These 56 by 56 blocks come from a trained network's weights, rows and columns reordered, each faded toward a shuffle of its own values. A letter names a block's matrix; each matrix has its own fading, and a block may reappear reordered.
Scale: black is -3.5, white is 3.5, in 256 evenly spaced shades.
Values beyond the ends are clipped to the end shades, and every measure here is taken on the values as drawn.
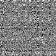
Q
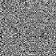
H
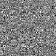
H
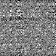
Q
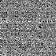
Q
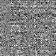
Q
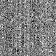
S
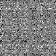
Q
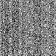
S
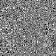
H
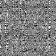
Q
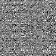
Q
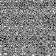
Q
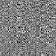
H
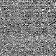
Q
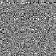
H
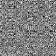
H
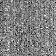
S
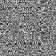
H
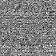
Q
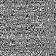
Q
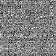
Q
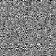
H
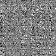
Q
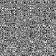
H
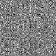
H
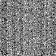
S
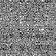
Q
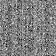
S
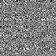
H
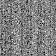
S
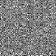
H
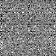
Q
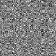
H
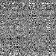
Q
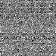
Q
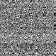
Q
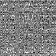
Q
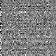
Q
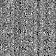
S
